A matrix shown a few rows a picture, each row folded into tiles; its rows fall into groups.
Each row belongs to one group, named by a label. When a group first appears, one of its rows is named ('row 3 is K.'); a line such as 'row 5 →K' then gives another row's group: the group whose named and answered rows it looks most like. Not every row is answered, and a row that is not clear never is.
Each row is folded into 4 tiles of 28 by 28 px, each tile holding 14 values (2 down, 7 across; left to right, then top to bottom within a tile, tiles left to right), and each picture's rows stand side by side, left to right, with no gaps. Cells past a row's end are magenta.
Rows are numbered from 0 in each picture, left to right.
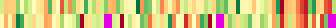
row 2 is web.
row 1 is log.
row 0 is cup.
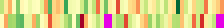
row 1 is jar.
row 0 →cup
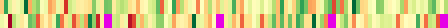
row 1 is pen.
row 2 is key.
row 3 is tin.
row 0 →log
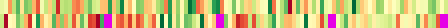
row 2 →pen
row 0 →web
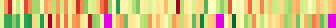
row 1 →log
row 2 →jar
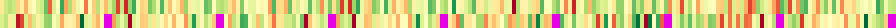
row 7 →tin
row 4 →log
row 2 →cup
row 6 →web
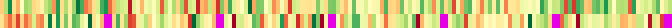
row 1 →pen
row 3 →cup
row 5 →tin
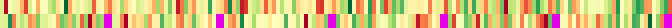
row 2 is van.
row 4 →web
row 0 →jar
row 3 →van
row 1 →pen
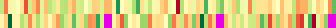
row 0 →jar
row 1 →log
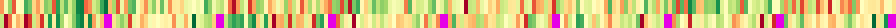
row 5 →cup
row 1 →tin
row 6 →tin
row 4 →pen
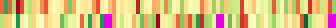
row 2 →pen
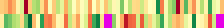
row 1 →pen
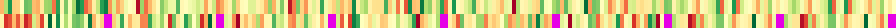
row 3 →cup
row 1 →jar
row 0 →key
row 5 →log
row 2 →pen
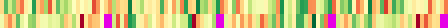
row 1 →cup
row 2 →key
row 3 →van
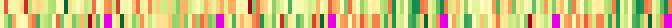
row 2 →jar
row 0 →jar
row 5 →key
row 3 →key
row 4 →cup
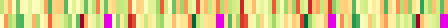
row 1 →pen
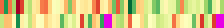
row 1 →tin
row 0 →van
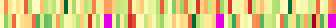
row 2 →jar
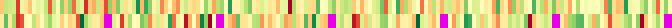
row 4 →cup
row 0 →pen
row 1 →log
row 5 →cup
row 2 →log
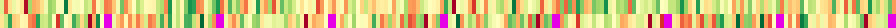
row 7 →cup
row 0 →jar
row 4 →jar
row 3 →web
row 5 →tin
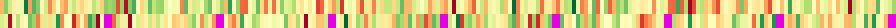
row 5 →van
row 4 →jar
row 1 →tin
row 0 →log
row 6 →van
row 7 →log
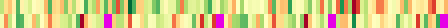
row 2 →cup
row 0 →cup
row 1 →tin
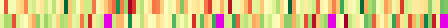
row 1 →van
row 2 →jar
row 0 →jar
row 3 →log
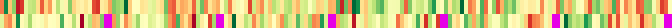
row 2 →jar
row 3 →tin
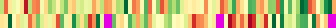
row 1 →van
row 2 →key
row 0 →jar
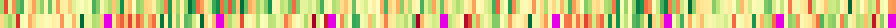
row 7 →jar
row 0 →tin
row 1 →key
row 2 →tin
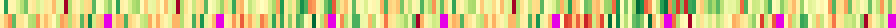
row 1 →log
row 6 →tin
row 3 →cup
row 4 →log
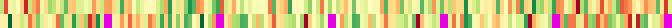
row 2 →cup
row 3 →cup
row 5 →pen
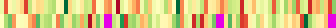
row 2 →pen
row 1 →jar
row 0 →jar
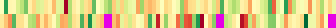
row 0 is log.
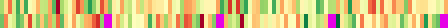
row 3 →van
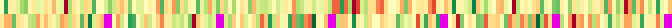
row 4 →log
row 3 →van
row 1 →cup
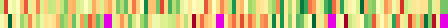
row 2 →key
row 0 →jar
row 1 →van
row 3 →log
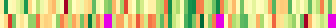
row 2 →cup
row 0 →log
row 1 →key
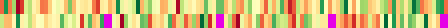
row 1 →log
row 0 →van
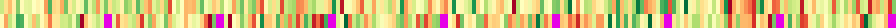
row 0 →cup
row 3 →jar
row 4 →log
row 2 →web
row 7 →pen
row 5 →key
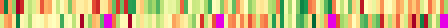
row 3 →web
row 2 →key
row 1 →tin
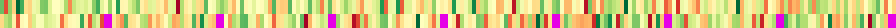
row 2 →cup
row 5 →jar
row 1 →log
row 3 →pen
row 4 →log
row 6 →jar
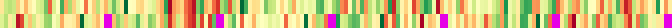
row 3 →web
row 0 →pen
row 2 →tin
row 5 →pen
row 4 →key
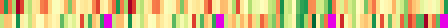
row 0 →van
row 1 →van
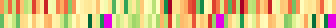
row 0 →van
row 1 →web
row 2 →van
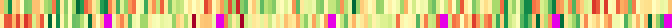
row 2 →tin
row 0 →key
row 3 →tin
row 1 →van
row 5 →van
